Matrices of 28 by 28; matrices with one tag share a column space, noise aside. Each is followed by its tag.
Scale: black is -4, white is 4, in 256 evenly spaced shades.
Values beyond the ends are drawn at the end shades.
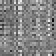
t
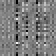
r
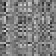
r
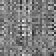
t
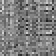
t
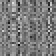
r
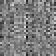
r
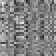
r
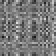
r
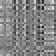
t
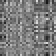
r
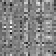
r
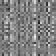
r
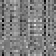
t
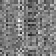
t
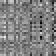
r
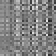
t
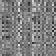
r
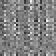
t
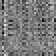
t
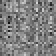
r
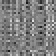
t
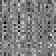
r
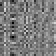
r
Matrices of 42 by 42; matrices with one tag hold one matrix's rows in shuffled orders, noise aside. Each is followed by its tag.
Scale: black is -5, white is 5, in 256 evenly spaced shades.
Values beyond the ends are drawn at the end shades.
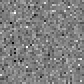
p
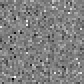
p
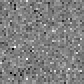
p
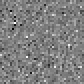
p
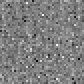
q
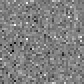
p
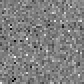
p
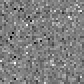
p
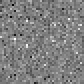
p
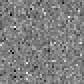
p
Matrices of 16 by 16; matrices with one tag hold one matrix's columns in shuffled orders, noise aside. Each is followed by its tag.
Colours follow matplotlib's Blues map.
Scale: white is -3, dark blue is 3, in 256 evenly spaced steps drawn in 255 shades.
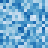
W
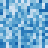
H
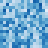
H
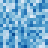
H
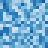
W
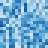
H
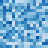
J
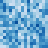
H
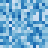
W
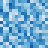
W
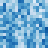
H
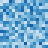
J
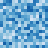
J
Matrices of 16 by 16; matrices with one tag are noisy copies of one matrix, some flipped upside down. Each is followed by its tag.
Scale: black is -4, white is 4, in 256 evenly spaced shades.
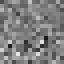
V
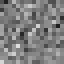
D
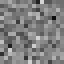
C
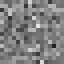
C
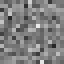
C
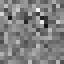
V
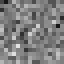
D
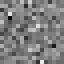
C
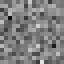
C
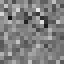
V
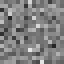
C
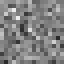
D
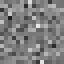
C
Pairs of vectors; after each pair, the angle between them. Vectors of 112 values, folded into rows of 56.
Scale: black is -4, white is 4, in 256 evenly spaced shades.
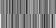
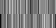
nearly opposite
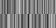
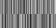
orthogonal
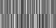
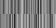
nearly opposite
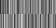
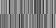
partly opposed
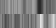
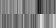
nearly parallel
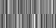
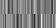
nearly opposite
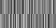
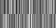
partly opposed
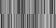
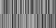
partly opposed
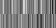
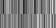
nearly opposite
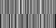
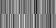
orthogonal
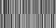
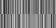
nearly parallel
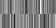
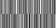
partly aligned
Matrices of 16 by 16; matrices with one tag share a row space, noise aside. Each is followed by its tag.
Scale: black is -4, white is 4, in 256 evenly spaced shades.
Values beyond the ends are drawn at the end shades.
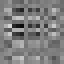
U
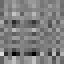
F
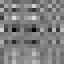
F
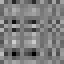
F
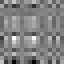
F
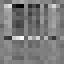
U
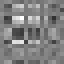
U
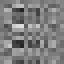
U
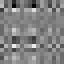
F
